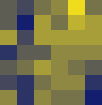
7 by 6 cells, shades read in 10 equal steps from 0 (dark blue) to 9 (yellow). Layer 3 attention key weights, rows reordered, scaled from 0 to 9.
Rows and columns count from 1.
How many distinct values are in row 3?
2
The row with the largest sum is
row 3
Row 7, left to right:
5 1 5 4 4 0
